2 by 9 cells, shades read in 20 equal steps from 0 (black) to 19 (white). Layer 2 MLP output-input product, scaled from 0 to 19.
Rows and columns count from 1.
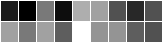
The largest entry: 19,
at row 2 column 5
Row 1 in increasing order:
0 1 2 3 6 6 9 12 13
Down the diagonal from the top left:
2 9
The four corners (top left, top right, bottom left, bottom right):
2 6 12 6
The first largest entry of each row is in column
5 5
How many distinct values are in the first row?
8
